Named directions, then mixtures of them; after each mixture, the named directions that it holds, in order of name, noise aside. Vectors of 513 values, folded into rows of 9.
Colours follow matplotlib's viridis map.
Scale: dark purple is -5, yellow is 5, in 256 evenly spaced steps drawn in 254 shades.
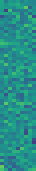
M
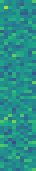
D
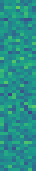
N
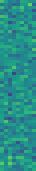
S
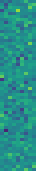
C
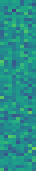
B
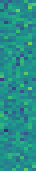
C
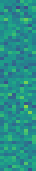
M, N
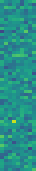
B, D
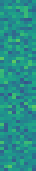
N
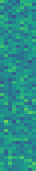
N, S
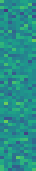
M, S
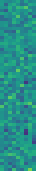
C, M, N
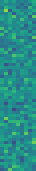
D, M, S
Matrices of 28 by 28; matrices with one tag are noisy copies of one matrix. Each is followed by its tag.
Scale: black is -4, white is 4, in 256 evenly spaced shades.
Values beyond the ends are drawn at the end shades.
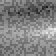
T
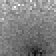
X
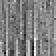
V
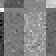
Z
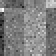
Z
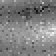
T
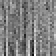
V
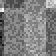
Z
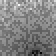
X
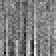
V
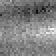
T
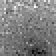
X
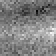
T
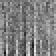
V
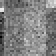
Z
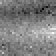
T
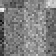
Z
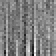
V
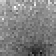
X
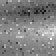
T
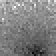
X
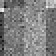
Z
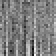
V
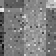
Z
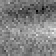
T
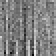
V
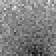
X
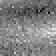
T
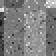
Z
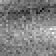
T
